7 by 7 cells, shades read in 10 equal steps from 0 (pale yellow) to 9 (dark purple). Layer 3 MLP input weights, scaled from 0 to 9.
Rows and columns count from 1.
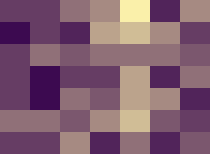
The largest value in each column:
9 9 8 8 5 8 8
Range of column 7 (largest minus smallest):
4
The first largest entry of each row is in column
6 1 1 2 2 7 4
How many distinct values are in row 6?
5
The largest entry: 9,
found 3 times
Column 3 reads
5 8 6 7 5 6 4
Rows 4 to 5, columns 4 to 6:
7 3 8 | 6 3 4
